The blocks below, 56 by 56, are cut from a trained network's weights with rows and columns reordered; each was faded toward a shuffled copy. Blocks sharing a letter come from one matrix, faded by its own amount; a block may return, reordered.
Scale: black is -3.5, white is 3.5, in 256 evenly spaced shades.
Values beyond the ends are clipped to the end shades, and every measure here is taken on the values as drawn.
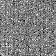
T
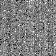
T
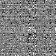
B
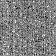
T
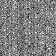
T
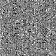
T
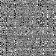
B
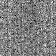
T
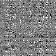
B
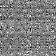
B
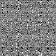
B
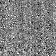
T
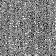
T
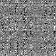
B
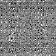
B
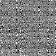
B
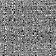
B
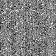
T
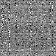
B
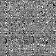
B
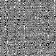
B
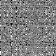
B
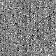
T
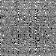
B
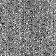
T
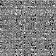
B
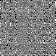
B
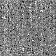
T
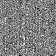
T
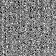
T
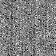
T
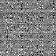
B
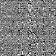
B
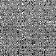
B
